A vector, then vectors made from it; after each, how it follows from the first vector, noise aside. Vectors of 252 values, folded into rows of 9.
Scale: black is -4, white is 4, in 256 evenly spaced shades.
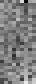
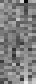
copied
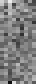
reversed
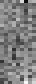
copied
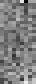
copied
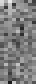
reversed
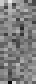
reversed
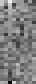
reversed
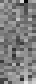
copied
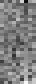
copied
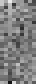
reversed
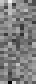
reversed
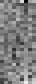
copied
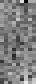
copied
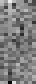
reversed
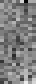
copied
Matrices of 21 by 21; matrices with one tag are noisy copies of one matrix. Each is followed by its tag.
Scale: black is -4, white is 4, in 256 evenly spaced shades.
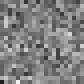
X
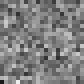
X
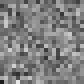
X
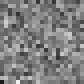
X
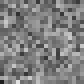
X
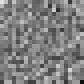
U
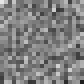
U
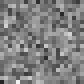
X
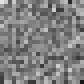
U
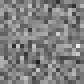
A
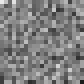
U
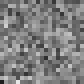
X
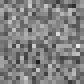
A
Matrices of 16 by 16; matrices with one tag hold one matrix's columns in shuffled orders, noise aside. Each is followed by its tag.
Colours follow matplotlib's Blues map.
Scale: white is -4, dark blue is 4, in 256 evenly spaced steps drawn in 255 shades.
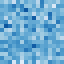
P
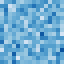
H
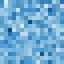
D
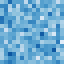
H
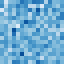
D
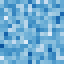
H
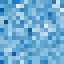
D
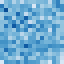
P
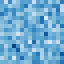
H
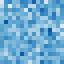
D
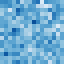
D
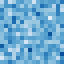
H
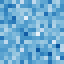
H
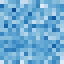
P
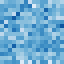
P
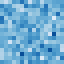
H
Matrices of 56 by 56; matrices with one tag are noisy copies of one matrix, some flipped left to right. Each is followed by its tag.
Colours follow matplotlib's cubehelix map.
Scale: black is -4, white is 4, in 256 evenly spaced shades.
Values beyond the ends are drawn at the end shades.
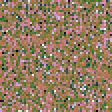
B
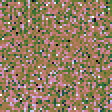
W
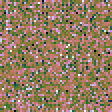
B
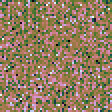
W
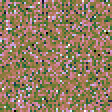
B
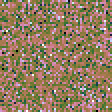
B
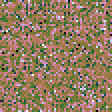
B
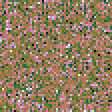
B
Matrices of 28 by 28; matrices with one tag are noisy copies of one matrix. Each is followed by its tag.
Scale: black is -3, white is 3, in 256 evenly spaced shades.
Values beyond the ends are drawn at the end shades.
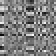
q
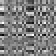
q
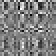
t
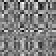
t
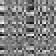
q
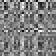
t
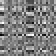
q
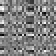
q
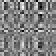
t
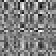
t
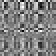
t
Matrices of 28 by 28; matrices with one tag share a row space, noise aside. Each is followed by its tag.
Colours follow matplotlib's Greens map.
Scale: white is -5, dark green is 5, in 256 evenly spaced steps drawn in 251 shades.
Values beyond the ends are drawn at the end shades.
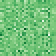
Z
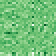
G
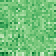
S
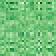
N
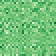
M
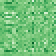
G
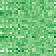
S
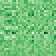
G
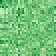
S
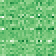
N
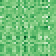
Z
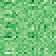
G
